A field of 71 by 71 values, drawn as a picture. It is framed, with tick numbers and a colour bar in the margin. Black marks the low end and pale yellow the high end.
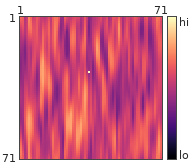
Grain: streaks running down. Lone odd cells: 1, higher than its neighbours. Histogram: bell-shaped. Mirror symmetry: none.
